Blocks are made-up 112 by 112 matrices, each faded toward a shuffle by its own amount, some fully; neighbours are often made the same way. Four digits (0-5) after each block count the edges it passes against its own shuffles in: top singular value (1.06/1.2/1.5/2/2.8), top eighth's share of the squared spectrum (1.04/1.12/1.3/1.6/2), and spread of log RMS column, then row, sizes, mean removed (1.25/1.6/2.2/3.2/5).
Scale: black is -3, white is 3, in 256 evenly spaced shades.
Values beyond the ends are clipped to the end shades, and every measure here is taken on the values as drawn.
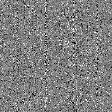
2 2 3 0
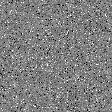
1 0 1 0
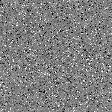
2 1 0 0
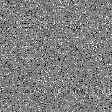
3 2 1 1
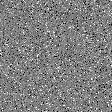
1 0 0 0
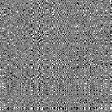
5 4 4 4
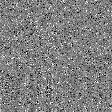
3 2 1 0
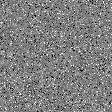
0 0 0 0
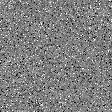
0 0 0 0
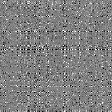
5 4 3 3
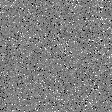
0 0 0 0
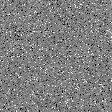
1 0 0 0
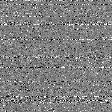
2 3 0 4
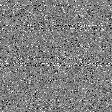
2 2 0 3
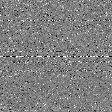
3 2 0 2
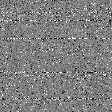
2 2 0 3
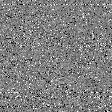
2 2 0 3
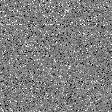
1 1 0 2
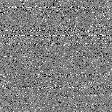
2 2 0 3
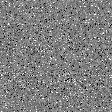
0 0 0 1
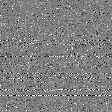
3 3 0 3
